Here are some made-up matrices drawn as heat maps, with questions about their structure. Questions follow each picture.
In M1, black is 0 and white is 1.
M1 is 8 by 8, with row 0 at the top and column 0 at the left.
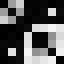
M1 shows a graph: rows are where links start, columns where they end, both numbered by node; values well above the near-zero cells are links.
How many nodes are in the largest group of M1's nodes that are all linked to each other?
4
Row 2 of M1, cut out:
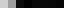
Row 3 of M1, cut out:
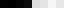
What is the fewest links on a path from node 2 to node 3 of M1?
3
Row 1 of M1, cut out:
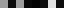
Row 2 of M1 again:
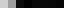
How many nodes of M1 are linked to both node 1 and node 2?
1
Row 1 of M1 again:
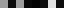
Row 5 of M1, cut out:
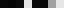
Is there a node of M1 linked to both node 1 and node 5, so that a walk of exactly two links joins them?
yes
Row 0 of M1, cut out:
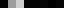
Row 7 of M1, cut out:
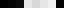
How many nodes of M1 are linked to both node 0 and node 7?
0
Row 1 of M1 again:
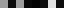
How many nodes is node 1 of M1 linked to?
3
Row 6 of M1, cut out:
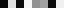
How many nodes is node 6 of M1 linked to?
5
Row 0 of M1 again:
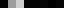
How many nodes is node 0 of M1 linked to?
2
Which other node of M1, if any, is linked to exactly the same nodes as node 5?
node 4
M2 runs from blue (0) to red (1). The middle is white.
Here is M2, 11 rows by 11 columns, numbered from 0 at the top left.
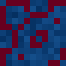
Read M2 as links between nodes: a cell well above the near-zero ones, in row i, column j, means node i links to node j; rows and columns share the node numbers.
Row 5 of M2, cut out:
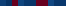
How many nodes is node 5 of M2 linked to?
3
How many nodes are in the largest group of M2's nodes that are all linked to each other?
4
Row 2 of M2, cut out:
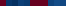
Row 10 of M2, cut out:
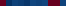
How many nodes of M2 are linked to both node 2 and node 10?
1
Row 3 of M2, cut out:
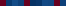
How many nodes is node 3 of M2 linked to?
3
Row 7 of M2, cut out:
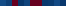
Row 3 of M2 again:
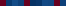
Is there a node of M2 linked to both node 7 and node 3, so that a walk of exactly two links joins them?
no
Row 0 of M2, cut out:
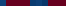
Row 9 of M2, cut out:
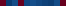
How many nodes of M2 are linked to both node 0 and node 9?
2
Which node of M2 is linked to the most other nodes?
node 0
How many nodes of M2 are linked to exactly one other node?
0
